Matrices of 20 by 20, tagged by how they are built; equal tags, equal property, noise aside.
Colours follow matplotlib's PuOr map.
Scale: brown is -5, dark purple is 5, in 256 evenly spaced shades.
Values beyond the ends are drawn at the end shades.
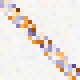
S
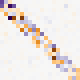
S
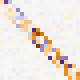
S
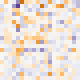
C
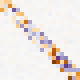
S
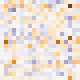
C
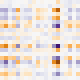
C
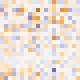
C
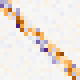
S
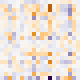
C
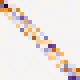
S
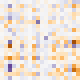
C
